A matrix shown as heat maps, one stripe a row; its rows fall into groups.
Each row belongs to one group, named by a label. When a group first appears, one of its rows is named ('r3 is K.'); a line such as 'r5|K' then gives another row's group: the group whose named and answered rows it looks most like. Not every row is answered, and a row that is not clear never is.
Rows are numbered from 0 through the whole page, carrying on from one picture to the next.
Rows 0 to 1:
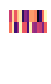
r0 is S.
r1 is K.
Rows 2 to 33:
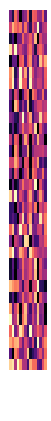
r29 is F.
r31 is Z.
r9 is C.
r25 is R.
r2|C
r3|Z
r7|K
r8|K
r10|C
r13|F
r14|C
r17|R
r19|R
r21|K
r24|R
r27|R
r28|F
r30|K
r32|C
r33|S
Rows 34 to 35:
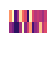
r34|K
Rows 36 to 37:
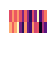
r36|Z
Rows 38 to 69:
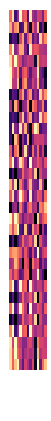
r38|K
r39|F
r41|K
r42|Z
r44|F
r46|C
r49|C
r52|R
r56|Z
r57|F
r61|F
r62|K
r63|R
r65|R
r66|K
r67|Z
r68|Z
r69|Z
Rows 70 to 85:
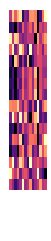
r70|S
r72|Z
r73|K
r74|C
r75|R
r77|R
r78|Z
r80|R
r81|S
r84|F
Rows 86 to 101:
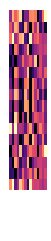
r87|F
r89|C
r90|R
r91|C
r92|C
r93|F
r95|C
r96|Z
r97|C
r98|S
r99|C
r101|K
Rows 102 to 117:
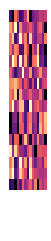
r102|C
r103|Z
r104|K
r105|F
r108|Z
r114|Z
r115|K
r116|K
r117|R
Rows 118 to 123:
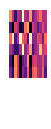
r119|C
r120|K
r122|C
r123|C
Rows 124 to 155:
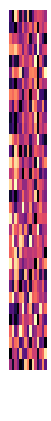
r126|F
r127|Z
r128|R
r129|S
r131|F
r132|C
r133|R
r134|R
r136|C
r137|Z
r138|F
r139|Z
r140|R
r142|Z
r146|Z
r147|F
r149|K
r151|R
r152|K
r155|C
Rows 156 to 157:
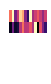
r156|K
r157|R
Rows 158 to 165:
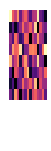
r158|F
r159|R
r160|F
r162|F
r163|C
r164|R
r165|C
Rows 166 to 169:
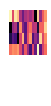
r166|Z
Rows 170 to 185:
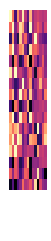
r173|K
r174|C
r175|Z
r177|K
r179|K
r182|Z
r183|C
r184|F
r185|R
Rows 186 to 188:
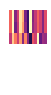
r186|K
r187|K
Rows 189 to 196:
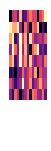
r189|S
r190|F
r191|K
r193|K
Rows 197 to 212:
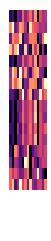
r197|R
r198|K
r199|S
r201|R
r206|R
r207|R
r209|C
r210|C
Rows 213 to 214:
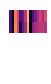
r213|C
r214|C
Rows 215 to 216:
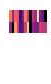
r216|C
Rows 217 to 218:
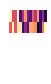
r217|F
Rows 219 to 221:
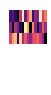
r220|C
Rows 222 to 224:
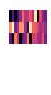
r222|R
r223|K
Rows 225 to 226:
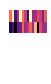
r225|K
